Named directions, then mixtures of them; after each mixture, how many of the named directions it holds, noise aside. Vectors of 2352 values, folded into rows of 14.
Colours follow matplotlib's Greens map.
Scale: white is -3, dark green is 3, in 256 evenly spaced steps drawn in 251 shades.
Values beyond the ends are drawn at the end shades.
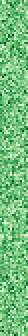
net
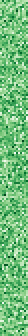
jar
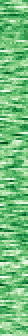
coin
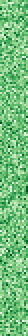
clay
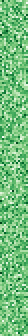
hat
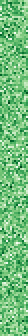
three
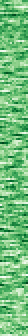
one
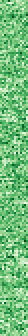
three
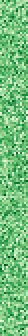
one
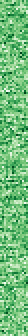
three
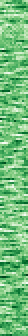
one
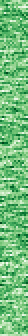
two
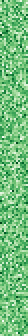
one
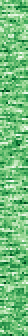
two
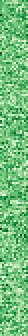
three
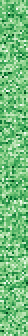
three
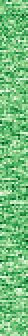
three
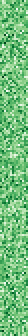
two
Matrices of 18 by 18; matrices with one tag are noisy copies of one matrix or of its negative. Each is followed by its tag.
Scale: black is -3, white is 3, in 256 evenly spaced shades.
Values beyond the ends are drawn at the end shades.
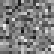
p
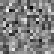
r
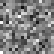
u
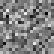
u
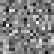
r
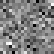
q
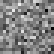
p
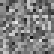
r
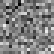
p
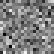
q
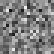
r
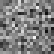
p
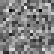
r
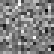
p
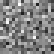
p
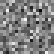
r
